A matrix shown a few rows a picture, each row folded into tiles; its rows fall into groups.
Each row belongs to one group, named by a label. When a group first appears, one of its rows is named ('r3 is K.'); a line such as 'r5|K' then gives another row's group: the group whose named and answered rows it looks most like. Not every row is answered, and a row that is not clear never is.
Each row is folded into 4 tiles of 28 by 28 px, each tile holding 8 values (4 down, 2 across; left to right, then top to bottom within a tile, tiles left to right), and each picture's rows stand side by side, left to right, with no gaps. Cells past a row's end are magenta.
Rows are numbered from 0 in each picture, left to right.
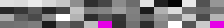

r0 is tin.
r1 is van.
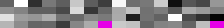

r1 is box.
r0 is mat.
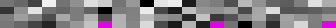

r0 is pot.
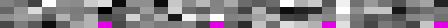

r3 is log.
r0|pot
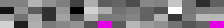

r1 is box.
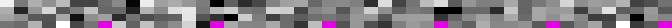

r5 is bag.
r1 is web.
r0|bag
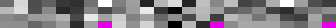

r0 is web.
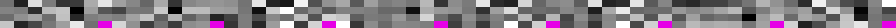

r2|van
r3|log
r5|van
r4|van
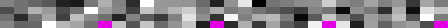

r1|web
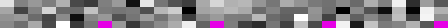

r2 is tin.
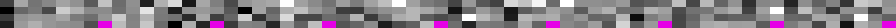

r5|bag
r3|tin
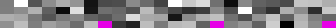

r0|mat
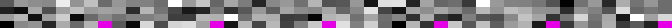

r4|web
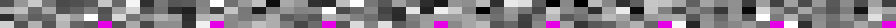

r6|log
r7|log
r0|web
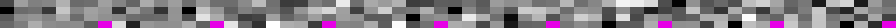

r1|log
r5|pot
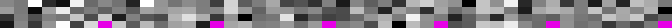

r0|van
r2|box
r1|web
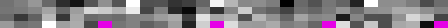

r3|web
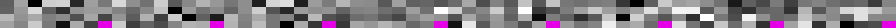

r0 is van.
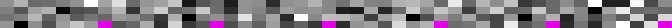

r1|bag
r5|van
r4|bag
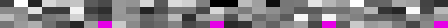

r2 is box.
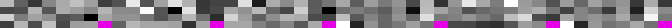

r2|mat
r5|log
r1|mat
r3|log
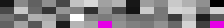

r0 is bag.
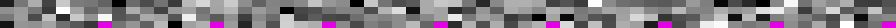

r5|web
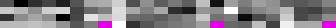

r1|log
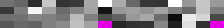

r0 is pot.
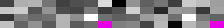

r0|web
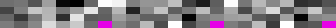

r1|bag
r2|bag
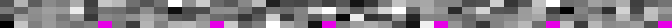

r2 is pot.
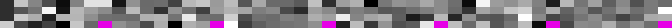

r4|web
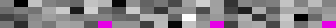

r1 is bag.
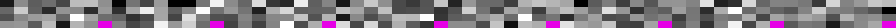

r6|van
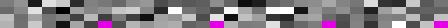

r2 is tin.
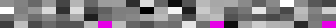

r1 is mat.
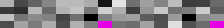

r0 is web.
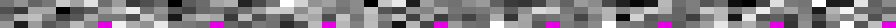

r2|tin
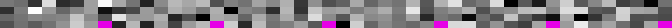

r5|box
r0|pot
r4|box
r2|log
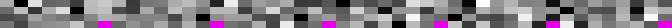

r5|log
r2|bag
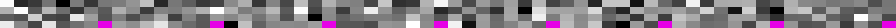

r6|mat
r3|pot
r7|tin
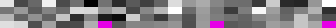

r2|pot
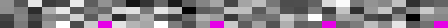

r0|van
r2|web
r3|bag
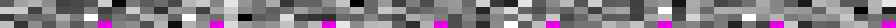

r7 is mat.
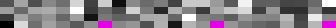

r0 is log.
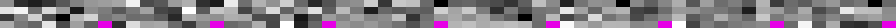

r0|tin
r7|box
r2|bag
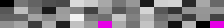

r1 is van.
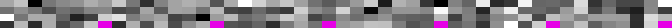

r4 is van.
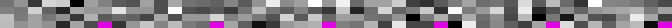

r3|bag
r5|web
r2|pot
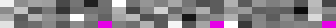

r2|log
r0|tin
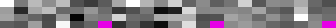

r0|bag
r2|mat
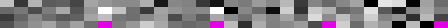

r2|log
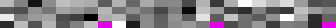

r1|log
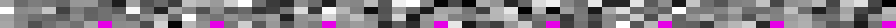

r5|van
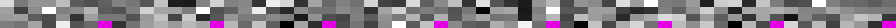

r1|pot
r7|web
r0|bag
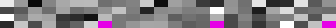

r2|van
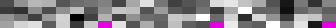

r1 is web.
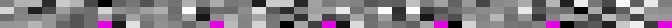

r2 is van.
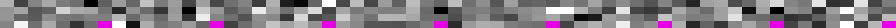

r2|pot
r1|log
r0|box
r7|van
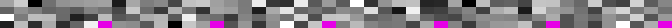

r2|van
